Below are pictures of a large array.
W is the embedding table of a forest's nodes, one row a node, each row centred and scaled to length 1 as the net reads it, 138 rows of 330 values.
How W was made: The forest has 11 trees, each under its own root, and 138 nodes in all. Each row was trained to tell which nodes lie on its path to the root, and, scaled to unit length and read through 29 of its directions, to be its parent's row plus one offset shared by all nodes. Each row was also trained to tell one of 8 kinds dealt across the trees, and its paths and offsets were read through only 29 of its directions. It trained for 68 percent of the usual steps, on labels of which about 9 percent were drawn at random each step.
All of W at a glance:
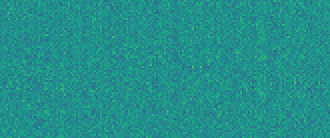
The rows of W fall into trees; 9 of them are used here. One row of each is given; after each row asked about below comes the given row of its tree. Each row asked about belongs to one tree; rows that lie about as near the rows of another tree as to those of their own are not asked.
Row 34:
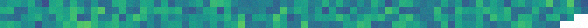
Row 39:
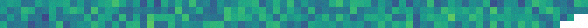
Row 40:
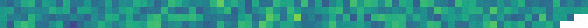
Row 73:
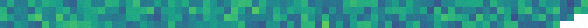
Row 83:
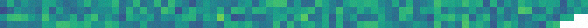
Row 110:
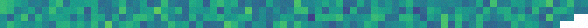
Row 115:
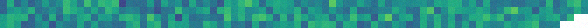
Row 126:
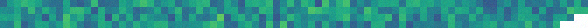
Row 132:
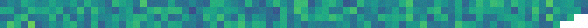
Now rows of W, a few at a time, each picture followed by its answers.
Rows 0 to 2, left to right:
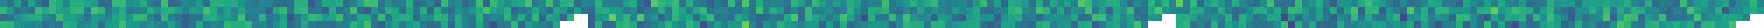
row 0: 73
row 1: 115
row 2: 110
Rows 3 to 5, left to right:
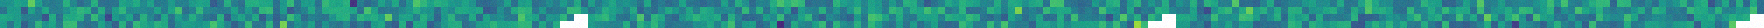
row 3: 126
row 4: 83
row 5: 73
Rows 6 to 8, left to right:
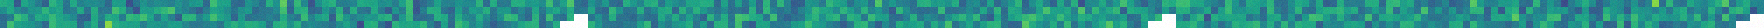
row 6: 83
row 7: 39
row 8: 110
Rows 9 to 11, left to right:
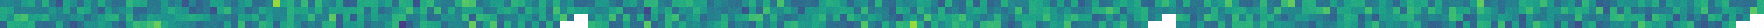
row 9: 132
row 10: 110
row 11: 73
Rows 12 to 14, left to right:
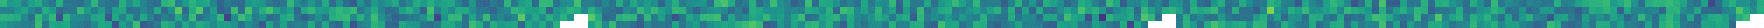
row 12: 110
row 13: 73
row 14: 115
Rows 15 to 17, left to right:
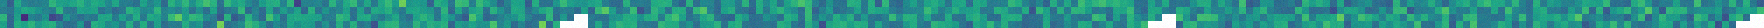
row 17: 126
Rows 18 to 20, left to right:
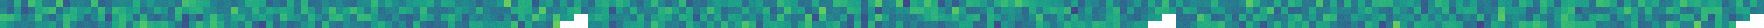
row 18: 73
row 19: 126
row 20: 40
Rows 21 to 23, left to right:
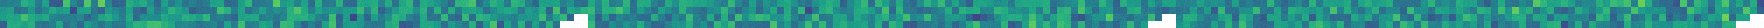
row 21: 132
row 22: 39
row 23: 83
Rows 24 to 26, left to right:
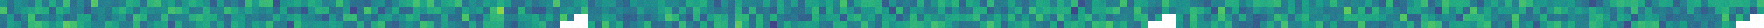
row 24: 126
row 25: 40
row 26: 83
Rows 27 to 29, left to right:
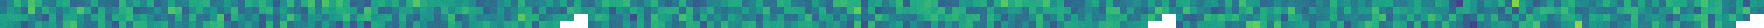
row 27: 126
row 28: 126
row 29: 34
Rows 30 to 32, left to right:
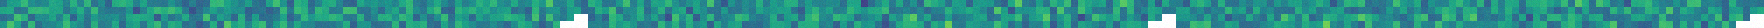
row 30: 132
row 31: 39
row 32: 40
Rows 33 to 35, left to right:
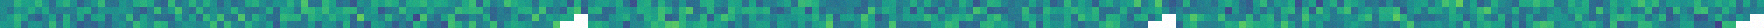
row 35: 83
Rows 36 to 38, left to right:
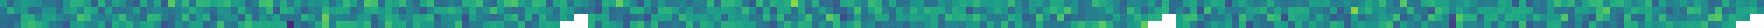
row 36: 40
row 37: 40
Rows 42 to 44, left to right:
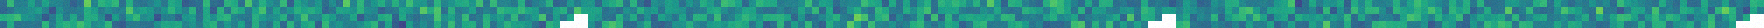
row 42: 115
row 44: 73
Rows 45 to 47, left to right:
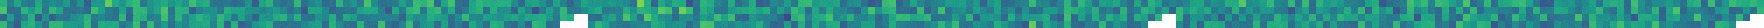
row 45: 39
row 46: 73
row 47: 126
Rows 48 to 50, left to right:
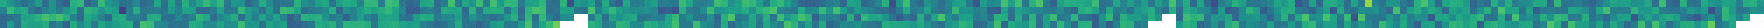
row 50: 83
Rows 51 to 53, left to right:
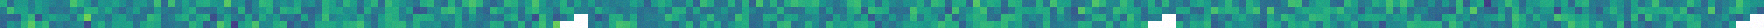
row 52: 40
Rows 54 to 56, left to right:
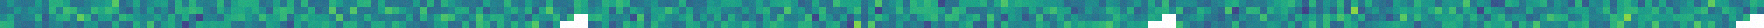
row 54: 73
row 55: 126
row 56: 39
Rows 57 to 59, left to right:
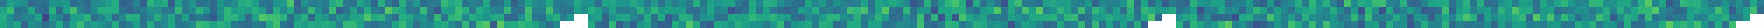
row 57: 34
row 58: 39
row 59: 40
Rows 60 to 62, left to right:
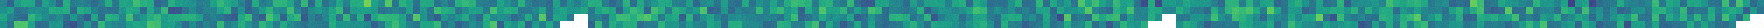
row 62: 73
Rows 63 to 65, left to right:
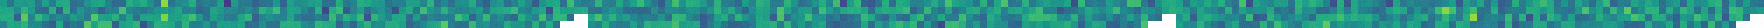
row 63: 110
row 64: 110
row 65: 39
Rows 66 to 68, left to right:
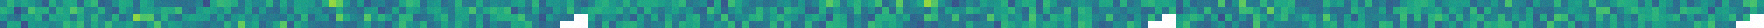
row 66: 126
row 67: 126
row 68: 115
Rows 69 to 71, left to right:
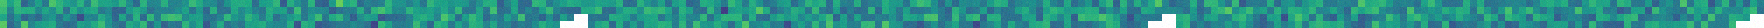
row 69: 39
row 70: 126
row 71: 73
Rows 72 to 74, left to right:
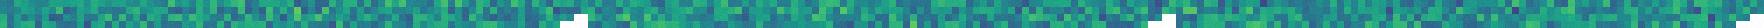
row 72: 40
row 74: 34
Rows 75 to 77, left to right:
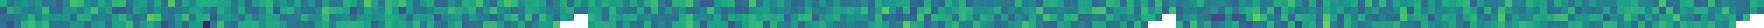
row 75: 40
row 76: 110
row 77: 40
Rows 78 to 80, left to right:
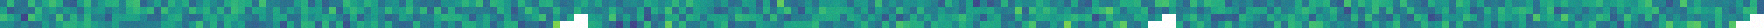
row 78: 73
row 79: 110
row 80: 40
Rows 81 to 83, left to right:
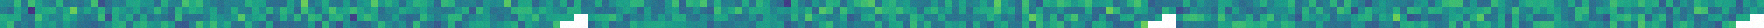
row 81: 73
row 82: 132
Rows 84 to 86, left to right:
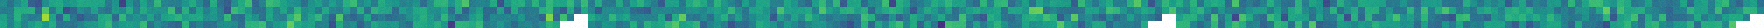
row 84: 83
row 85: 110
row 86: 110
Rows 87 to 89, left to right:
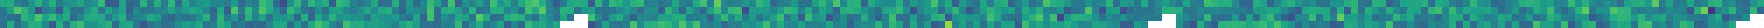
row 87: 110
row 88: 126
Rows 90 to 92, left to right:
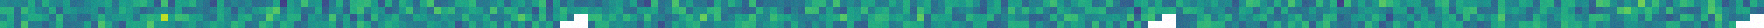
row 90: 39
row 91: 115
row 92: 40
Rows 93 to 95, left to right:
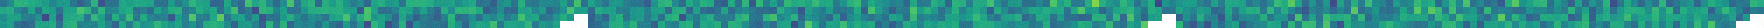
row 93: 126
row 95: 39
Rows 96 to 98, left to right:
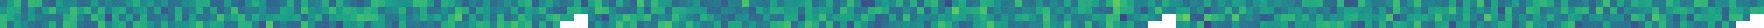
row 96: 34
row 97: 34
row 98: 73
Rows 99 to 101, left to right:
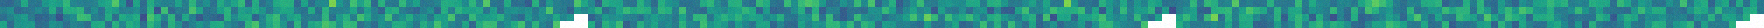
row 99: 40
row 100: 40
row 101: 73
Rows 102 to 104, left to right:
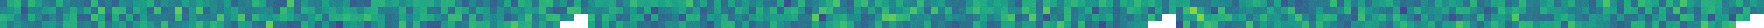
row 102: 34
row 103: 132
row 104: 83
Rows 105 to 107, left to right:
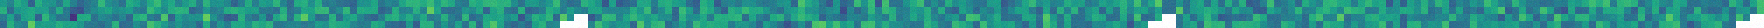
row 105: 132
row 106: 83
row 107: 126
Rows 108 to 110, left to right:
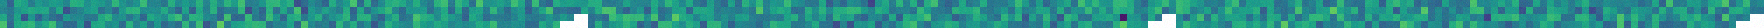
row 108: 40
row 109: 110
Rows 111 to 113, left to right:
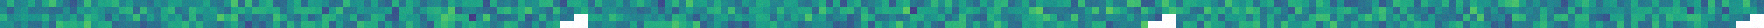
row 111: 110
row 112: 110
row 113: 126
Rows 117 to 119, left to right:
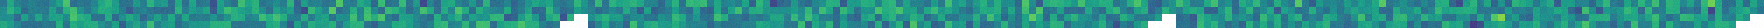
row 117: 34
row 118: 132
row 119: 39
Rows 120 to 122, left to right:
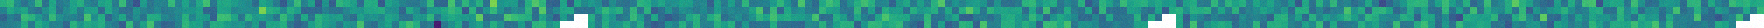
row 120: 39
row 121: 83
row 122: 126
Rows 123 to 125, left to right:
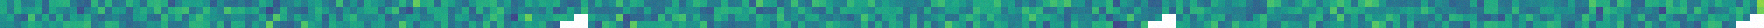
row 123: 34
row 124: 40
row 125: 110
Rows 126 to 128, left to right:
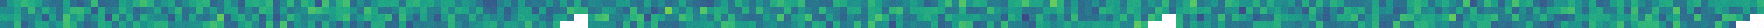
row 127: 83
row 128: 34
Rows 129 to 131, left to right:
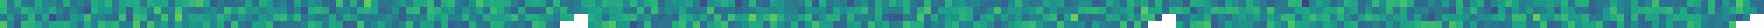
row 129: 39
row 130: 110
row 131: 40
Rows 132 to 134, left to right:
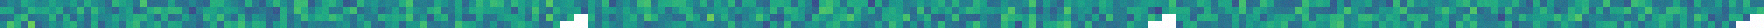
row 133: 73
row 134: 126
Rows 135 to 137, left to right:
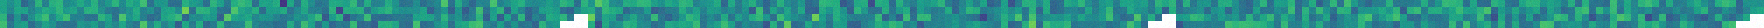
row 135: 73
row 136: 110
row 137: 83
